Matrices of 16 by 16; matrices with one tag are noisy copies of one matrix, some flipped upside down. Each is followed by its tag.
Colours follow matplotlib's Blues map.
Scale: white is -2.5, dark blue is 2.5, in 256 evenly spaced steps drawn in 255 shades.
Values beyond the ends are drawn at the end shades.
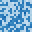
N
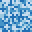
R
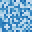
R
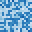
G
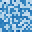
R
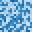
N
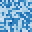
G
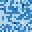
G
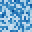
N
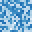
N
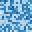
G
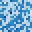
N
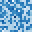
N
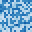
R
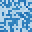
G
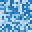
G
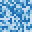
N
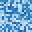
G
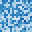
R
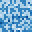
R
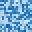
G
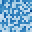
R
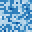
G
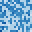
N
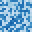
N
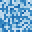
R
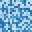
R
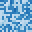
G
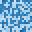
R
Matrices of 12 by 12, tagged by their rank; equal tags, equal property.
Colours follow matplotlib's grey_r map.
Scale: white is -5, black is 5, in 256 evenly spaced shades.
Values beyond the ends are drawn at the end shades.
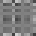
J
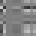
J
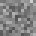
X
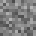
X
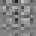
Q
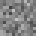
X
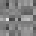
Q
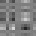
J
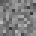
X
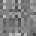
Q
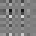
J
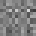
Q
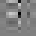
J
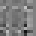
Q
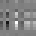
J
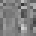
Q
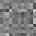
Q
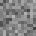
X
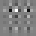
J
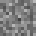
X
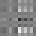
J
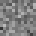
X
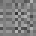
Q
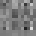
Q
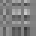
J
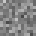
X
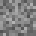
X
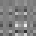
J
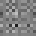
Q
